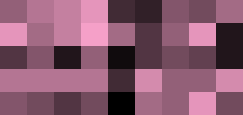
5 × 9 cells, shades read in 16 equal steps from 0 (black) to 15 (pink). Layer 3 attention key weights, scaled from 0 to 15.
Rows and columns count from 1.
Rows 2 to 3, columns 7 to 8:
9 14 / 7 6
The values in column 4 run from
7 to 15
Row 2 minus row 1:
5 -1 0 1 6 2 1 7 -8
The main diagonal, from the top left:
9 10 2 11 0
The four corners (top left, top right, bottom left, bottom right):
9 10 8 7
